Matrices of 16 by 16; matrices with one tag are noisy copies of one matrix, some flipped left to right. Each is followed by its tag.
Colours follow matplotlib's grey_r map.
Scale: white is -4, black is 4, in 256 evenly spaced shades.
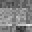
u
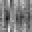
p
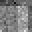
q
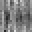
p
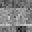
u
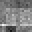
u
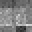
u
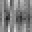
p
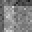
q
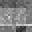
u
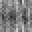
p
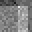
q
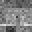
u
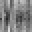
p
